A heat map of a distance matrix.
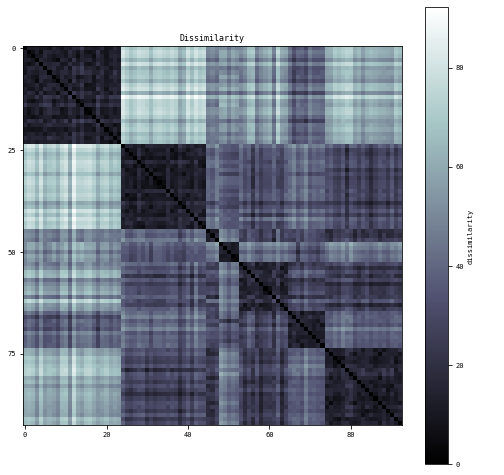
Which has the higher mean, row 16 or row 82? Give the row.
16
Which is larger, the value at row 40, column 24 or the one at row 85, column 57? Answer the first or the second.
the second
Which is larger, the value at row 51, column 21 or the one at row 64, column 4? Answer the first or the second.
the second
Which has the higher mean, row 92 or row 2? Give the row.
2
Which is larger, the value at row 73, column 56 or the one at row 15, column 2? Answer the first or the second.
the first
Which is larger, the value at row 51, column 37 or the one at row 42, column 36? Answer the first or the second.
the first
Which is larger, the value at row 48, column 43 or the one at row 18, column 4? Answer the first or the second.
the first
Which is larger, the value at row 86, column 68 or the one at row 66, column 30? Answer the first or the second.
the second
